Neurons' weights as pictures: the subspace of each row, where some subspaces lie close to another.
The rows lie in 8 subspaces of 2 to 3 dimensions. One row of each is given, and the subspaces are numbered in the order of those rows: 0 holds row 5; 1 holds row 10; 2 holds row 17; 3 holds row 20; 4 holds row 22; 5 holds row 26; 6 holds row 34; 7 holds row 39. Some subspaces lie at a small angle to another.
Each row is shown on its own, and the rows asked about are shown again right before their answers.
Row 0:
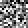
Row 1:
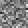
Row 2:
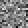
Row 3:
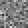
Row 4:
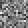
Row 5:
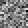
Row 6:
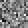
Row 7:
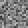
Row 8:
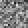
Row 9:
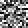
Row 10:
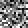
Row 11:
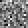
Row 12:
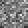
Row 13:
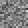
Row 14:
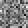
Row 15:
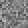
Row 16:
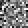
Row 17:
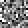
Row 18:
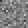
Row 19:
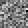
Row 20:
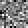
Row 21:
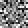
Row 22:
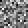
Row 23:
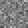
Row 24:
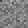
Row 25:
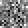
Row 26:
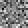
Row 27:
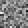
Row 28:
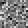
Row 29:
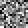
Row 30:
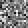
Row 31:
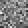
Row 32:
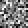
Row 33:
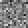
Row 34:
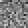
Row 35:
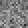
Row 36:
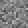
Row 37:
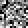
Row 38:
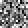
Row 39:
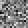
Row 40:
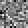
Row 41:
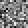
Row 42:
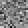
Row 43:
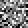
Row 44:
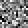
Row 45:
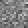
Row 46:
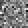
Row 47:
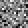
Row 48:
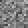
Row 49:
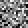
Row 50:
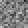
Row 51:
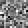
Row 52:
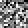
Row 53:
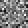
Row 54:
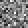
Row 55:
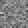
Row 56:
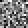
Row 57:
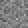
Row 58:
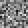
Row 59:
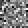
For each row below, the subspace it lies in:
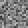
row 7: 0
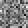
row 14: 5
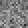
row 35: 5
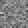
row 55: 7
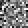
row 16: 2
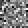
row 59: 2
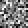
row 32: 5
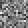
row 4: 7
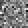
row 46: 2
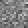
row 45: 6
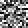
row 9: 0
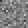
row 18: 4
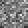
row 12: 6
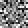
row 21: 5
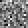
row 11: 6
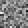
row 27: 1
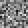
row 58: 1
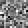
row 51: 1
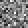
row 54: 3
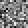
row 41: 3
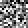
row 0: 4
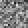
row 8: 6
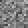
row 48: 6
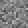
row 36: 7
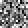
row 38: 5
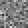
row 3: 3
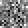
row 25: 5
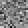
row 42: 3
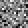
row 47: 1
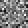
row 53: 5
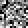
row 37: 5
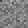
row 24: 4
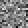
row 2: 0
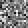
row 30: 7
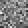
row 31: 3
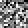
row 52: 6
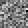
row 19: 0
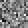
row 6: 2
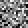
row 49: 1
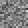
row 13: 0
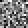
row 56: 6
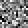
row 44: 7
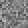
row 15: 2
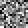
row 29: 4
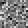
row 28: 0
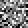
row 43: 1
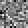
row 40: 3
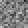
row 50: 6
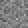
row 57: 2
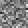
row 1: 7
